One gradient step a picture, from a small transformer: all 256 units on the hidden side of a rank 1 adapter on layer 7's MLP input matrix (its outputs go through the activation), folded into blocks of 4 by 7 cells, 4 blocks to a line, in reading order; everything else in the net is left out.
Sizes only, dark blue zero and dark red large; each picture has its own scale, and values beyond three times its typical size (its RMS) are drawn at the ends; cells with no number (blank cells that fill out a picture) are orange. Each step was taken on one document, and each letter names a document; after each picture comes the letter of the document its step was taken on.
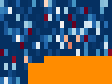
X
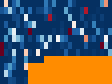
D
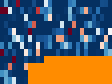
D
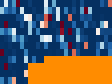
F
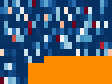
X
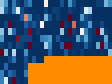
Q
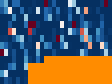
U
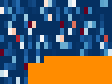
U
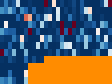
F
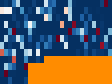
D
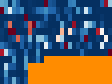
U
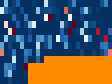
D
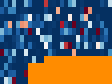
Q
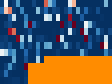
U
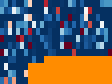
Q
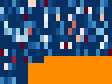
X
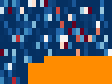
X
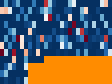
D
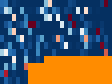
U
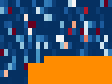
U
